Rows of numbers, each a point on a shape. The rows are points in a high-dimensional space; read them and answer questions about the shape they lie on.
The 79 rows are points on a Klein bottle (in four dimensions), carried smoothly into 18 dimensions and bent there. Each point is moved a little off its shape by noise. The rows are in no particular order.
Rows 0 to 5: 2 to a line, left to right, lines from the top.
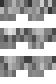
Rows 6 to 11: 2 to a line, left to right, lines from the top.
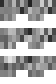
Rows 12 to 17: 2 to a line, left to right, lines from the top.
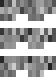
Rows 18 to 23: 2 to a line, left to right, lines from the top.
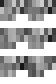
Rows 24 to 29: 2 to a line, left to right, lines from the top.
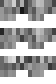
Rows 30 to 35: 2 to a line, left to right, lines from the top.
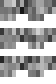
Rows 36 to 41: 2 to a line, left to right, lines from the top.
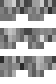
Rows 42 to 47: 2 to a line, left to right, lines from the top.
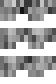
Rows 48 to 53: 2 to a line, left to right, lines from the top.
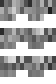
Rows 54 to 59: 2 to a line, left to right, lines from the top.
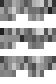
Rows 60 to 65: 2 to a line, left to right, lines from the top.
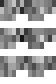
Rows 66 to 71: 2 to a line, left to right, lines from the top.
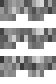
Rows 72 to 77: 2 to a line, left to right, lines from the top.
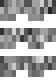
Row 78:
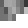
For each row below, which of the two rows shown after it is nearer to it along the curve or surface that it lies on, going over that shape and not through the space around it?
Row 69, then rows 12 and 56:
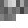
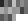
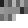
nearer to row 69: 56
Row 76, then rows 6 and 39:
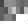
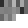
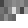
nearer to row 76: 39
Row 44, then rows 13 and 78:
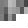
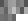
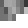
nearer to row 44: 13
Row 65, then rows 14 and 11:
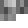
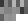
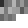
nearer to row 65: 14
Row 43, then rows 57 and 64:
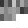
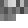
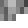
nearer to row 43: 57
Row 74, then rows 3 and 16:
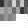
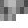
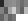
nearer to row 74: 3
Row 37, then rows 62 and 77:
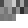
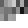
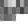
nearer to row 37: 77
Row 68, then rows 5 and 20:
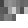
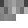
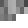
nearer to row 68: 5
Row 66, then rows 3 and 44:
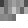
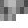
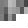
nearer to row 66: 44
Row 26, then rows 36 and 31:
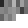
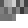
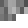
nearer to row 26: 36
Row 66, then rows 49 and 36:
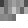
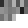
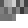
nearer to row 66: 49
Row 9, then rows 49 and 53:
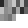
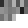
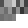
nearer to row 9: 49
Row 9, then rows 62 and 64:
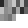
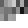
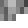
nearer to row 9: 62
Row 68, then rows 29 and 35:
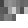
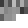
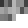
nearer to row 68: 35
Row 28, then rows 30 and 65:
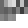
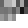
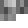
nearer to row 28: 30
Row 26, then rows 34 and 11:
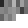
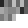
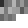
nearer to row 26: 11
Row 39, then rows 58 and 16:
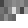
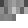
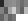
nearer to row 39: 58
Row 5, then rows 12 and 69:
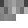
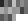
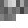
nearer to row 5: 12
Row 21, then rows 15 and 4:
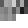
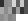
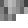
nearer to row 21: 15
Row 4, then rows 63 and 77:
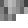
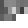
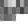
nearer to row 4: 63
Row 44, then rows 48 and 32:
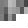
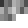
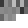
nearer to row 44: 48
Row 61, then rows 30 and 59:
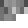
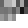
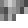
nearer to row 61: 59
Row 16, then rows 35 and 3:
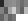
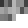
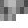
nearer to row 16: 35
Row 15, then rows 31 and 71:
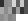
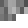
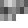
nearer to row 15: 71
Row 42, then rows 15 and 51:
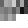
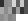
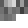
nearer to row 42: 15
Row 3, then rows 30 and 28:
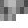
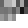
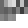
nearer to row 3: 28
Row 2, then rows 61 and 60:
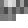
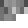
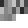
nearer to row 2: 60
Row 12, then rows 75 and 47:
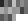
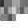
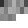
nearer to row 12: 47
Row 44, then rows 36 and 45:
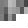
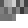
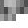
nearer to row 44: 45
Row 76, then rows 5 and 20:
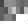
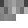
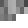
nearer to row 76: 5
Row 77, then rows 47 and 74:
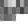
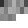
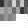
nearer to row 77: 74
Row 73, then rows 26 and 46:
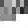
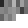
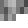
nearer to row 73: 26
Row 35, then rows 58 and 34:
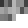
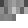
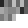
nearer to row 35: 58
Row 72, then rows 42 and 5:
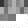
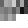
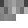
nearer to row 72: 5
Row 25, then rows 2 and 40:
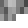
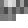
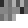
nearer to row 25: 2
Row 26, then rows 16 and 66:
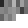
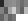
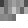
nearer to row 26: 66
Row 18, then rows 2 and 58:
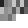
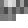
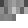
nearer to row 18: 2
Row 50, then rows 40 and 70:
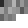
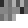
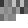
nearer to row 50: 40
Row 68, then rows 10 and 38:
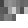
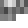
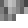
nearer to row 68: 38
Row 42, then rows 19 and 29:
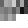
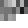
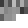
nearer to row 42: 19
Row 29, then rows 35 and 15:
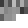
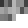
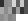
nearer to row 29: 15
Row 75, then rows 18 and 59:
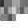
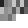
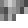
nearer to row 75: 59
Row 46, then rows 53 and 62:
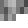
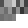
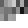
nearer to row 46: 53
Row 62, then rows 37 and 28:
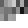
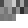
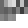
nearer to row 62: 28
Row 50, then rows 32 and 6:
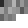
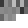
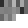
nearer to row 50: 6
